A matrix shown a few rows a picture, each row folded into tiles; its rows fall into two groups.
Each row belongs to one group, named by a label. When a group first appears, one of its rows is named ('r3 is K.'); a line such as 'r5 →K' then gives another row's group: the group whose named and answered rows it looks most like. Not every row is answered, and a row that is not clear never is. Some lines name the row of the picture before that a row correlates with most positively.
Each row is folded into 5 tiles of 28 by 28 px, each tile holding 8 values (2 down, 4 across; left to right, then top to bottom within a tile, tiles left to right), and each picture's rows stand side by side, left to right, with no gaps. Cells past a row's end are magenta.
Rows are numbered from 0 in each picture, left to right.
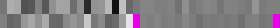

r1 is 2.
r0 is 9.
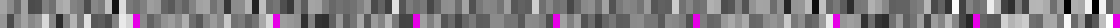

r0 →9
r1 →9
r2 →2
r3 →2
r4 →2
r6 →2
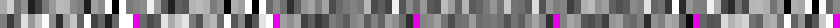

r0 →9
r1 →9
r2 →2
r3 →2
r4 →2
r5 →9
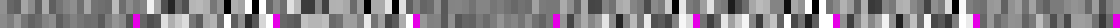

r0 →2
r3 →2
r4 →9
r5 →9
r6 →9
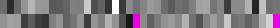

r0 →2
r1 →9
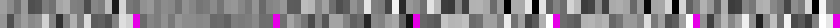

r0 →9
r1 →2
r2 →2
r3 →9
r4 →9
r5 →9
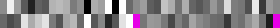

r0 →9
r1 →2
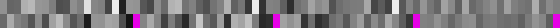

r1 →2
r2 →2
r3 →2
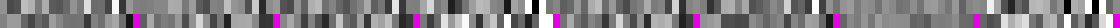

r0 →2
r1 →2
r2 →2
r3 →9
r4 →2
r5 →2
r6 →2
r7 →9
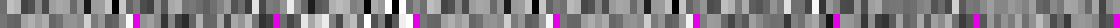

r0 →9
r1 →2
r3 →9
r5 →2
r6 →2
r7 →2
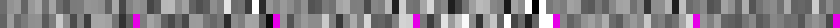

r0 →2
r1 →2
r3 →9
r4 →9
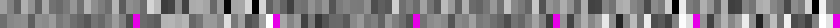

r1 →9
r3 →2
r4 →9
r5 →9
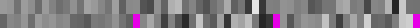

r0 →2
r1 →2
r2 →9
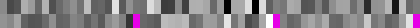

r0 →2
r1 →9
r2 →9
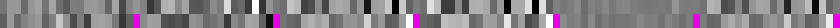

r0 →2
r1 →2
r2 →9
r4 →2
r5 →9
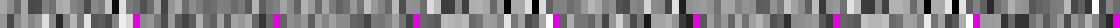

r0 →9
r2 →2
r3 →9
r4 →2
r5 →2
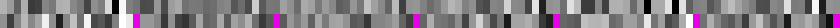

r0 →9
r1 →2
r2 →2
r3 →2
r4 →9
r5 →2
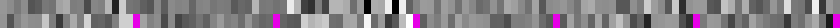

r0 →9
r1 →2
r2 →9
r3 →2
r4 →2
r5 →2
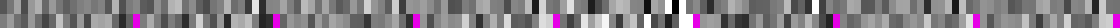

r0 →2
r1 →2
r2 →2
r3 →9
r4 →9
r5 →2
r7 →9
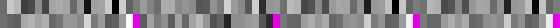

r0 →9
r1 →2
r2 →9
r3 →9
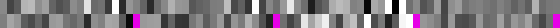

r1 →2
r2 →9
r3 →2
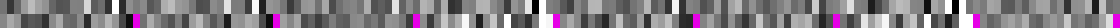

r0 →2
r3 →9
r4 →2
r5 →2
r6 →9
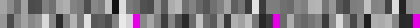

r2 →2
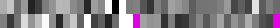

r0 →9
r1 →2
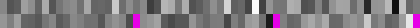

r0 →2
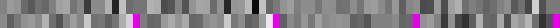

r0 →9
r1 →9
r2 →2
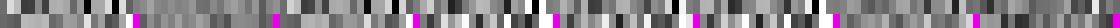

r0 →9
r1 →2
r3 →9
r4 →9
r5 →9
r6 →9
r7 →2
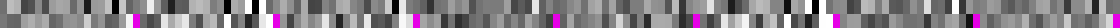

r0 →9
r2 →9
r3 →2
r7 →9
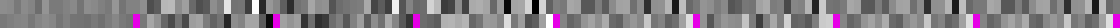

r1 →2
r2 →2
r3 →9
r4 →9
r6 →9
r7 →9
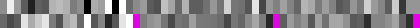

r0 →9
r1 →2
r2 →2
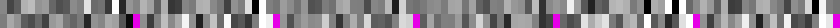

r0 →2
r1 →9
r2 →9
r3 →2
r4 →9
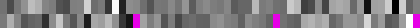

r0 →2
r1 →2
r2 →9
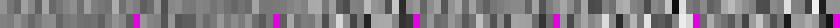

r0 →2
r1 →2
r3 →2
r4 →9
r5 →2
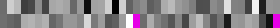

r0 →9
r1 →2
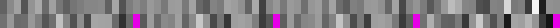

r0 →2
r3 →2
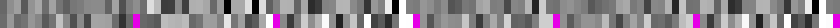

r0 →2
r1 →9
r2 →9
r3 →9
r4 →9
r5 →9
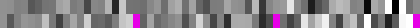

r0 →9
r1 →2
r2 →9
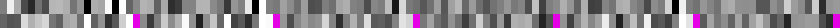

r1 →9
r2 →9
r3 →2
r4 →9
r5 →2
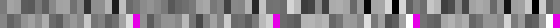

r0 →9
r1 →9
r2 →9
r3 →9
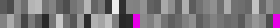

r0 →2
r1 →2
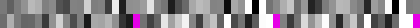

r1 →9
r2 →9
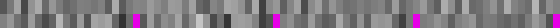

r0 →2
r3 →2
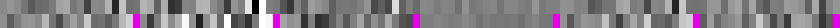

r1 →9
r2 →2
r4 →9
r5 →2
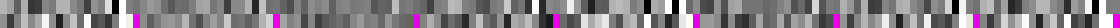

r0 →9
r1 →9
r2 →2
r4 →9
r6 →9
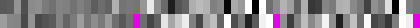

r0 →2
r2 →9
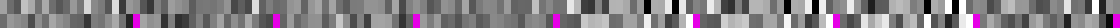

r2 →2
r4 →9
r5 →9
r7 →2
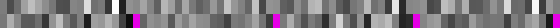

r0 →2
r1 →2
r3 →2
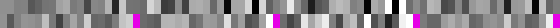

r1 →9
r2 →9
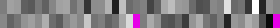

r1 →2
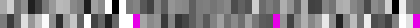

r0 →9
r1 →2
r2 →9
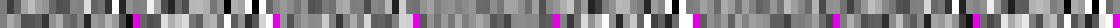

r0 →2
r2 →9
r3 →2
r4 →9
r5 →2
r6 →2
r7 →9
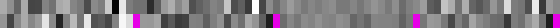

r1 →2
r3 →2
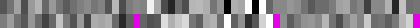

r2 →9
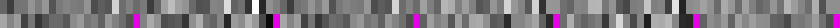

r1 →2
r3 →2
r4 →2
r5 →2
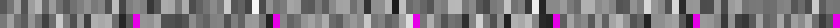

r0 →2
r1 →2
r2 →9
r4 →2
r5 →2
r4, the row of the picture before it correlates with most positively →3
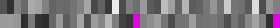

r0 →2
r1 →2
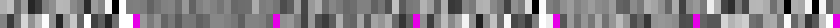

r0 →9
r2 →2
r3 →9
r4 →2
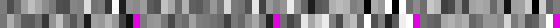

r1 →2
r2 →9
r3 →9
